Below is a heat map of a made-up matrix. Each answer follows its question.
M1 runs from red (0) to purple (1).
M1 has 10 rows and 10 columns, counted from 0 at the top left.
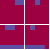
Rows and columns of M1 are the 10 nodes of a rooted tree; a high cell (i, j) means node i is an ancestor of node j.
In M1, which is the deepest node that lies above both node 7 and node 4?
0
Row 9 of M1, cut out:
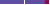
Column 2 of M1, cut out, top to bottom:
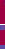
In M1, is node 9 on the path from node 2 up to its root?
yes
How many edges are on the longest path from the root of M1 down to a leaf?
2
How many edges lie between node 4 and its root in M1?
2
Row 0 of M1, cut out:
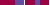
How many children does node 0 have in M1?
3
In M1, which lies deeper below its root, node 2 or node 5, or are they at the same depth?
node 2
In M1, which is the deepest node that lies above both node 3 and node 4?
0
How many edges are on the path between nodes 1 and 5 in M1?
1
